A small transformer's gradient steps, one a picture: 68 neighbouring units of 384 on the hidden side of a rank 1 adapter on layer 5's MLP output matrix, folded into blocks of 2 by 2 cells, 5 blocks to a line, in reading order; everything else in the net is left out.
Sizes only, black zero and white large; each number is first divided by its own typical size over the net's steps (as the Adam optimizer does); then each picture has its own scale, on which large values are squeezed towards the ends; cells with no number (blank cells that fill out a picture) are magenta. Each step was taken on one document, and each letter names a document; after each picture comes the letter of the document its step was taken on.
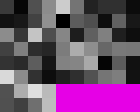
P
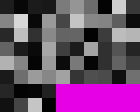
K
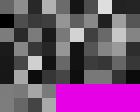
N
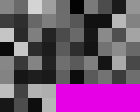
P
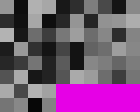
P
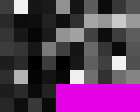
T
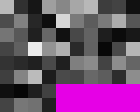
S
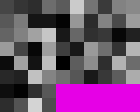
K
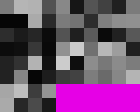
N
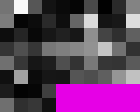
T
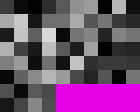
K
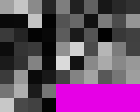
N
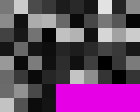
N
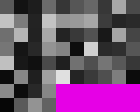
K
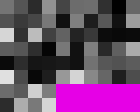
P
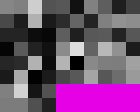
N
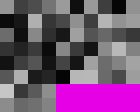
P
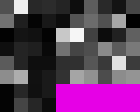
T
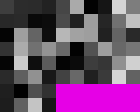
S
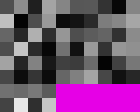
P
